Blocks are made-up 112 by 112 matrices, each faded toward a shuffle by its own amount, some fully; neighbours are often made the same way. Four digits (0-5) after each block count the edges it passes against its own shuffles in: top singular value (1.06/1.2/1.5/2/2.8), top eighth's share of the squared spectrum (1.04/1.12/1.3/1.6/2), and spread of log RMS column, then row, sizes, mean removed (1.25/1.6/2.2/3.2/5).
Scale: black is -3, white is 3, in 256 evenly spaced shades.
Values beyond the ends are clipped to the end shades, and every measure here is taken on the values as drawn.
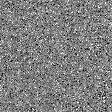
2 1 0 0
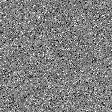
2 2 0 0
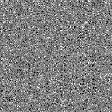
4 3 2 2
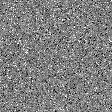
1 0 0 0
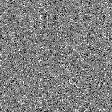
3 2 1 1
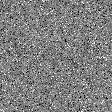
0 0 0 0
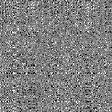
4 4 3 2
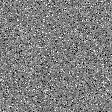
0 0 0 0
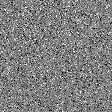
0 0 0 0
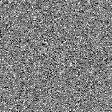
3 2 1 1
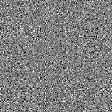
4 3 2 2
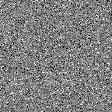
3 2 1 0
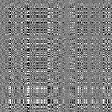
5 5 5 4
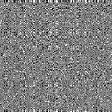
5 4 3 3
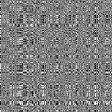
5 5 4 4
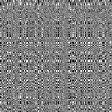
5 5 4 4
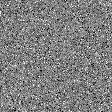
0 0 0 0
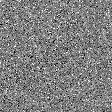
0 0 0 0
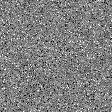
0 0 0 0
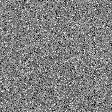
0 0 1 0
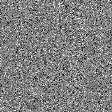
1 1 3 0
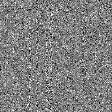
1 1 3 0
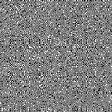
5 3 3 2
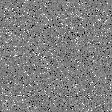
3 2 0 1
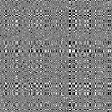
5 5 4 4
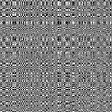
5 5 4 4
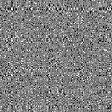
5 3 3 2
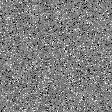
3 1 0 0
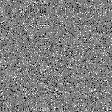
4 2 1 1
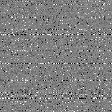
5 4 2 3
